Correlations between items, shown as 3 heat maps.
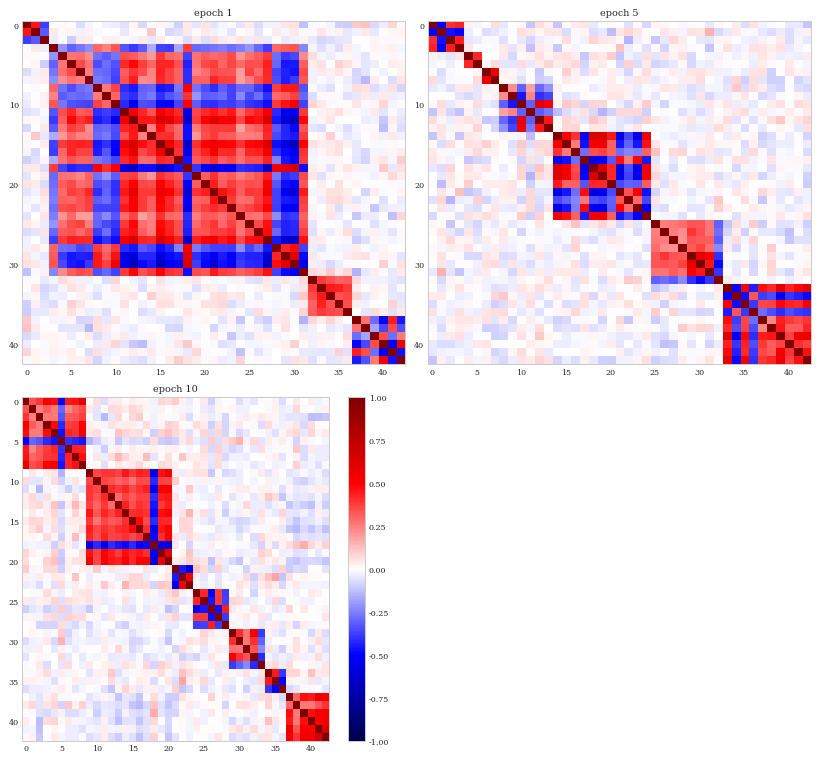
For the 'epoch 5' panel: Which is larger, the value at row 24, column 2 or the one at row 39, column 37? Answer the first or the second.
the second
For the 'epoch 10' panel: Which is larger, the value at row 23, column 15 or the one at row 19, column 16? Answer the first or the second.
the second
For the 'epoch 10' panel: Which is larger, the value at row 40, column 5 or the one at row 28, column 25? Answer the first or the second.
the first
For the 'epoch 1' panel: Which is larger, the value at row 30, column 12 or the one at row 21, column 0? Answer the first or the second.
the second
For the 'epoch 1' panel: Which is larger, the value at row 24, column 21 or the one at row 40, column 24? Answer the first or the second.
the first
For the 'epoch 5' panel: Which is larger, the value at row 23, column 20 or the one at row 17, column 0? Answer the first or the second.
the second
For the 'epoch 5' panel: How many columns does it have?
43
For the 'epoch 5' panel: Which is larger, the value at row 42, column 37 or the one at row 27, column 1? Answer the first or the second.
the first
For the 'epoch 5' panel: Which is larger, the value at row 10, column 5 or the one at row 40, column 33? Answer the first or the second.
the second
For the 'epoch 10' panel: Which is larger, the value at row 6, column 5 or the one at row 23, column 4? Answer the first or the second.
the second
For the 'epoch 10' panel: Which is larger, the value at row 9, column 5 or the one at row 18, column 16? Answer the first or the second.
the first
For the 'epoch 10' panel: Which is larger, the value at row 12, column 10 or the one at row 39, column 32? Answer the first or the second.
the first
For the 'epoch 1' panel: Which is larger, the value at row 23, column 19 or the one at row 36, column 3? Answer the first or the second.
the first
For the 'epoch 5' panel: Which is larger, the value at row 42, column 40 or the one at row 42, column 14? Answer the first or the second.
the first
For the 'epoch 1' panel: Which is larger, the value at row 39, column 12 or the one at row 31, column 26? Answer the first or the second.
the second
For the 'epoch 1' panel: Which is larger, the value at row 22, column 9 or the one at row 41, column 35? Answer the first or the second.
the second
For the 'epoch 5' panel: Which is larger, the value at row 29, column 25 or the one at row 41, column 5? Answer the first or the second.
the first
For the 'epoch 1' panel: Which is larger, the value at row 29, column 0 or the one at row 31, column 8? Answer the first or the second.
the first
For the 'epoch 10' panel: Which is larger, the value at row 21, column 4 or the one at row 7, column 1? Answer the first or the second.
the second
